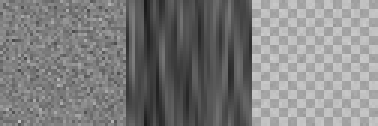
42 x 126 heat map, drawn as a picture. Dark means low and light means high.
It is made of 1 by 3 panels. Panel 1,1: middling, fine-grained. Panel 1,2: low, streaked downward. Panel 1,3: high, checkered.
